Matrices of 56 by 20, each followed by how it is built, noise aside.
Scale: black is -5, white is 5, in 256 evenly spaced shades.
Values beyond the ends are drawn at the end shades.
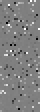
sparse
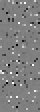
sparse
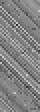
Toeplitz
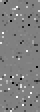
sparse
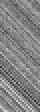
Toeplitz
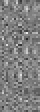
low rank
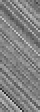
Toeplitz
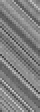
Toeplitz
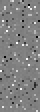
sparse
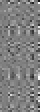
low rank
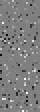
sparse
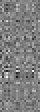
low rank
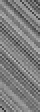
Toeplitz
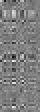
low rank
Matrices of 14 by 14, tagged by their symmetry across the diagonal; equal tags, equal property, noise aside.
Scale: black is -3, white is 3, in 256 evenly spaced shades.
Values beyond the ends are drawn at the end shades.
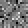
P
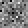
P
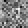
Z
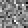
Z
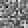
P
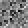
P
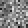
Z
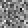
Z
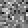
Z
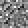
P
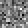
Z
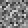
P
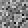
P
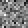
Z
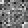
P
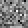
Z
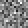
Z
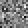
Z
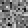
P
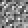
P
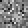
P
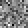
Z
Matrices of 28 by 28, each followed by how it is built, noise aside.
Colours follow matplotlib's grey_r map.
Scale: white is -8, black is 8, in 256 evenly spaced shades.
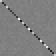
diagonal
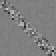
banded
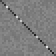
diagonal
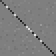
diagonal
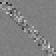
banded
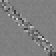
banded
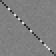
diagonal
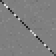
diagonal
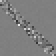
banded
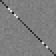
diagonal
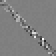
banded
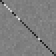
diagonal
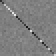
diagonal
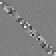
banded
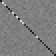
diagonal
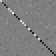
diagonal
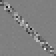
banded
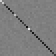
diagonal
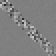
banded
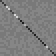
diagonal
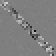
banded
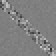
banded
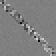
banded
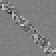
banded
